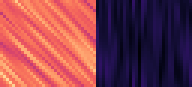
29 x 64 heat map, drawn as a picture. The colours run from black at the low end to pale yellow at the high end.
The table splits into one row of 2 panels. Panel 1,1: high, slanting down to the right. Panel 1,2: very low, streaked downward, faint in contrast.
